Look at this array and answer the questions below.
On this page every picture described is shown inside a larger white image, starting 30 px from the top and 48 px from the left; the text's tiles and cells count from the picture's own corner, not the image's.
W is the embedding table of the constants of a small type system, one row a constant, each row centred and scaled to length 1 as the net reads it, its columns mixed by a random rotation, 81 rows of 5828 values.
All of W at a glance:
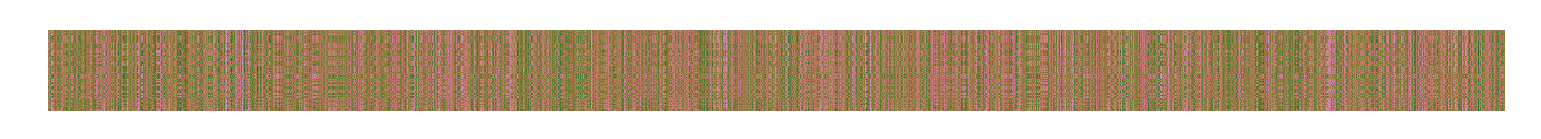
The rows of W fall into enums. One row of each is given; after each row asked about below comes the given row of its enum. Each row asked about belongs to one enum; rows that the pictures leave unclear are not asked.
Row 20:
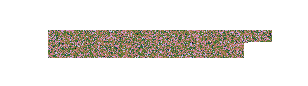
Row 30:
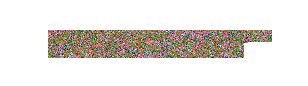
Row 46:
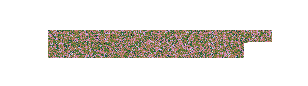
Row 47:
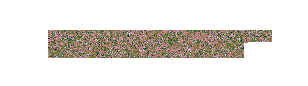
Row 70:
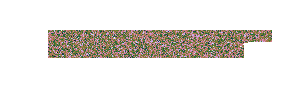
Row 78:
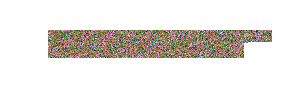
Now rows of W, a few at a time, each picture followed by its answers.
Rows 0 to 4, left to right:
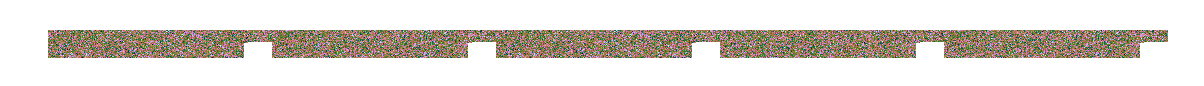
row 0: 30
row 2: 30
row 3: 20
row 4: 78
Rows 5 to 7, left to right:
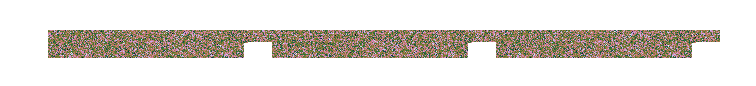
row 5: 30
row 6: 46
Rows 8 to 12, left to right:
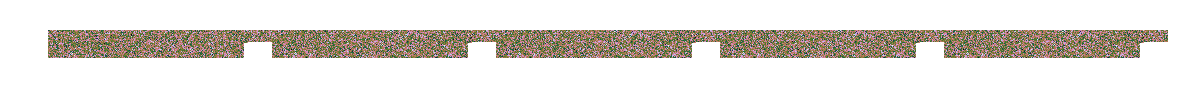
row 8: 46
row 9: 30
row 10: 30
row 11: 30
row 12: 30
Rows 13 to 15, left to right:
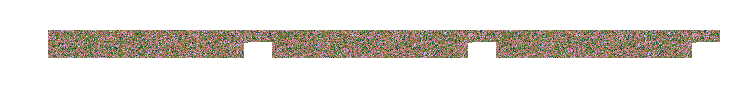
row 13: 20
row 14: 78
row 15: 78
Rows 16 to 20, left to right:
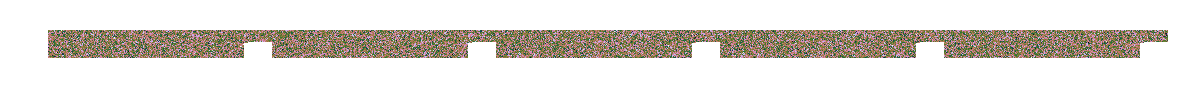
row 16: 70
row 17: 78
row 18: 30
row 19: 30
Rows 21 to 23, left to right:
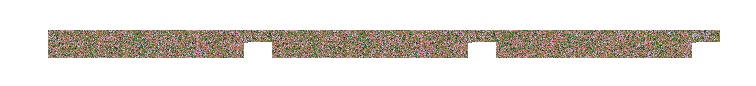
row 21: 20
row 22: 20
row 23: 78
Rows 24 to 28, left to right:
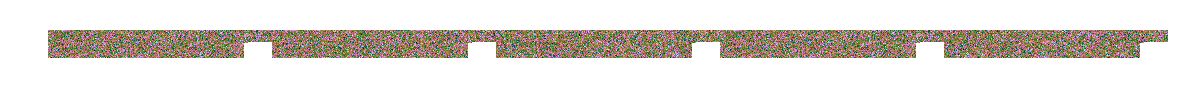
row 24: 78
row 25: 20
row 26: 46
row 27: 78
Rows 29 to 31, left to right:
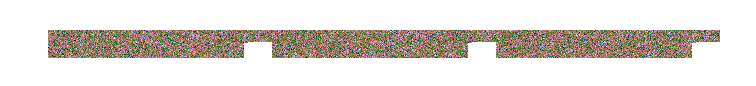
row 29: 70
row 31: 78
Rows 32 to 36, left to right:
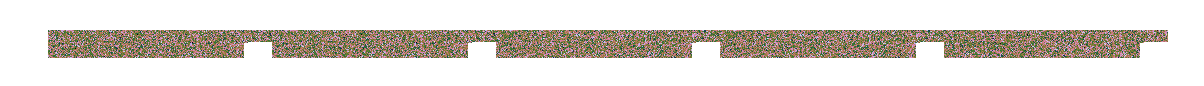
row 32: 20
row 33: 20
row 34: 78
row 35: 78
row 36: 46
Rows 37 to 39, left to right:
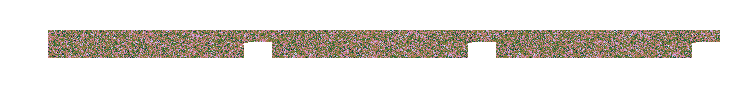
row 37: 70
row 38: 30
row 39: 30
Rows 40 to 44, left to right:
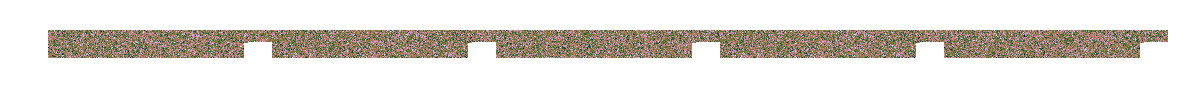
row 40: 70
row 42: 20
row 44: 47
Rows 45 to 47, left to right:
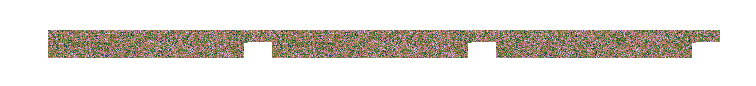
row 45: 46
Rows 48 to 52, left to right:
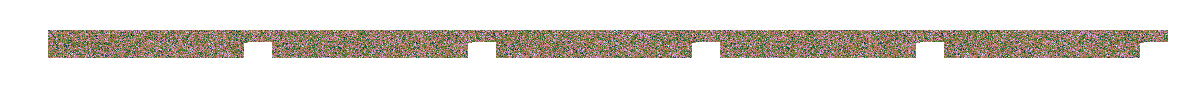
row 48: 46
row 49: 20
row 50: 30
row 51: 20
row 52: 30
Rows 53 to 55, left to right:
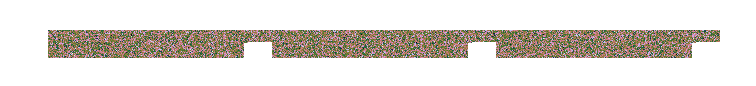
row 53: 46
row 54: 20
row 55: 78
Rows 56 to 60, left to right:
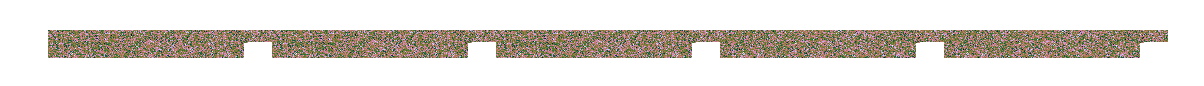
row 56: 46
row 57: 46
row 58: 46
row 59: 30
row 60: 30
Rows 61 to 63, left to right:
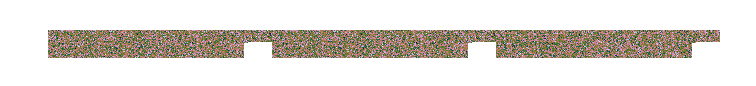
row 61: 20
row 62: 20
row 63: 46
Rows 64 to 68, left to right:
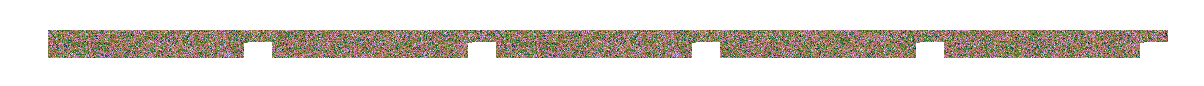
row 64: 46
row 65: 78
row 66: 46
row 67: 47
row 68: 20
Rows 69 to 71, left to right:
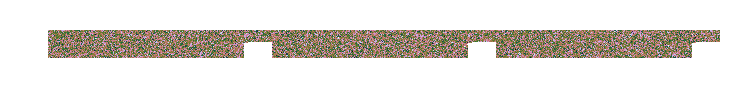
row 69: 78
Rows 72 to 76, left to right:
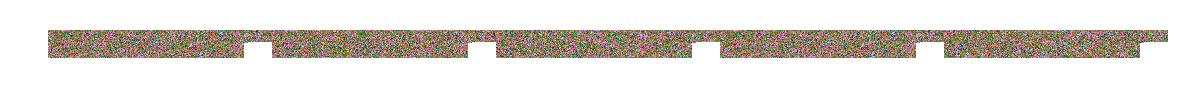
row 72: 78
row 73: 20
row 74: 70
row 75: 78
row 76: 30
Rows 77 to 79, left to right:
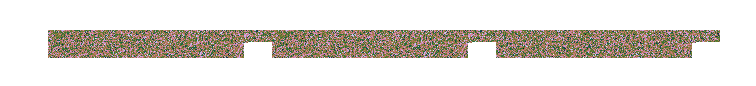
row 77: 78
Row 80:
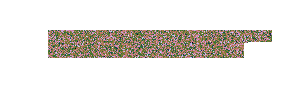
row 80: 20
